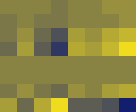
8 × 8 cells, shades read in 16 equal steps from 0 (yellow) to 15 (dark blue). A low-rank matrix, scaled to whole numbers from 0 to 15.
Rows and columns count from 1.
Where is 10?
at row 4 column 3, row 8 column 5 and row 8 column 6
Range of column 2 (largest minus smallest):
4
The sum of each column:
59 54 60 63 53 56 50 48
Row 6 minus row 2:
-1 0 -1 -1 0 0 0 1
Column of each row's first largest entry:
4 1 4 4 1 1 4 8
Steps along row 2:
down up same down same same down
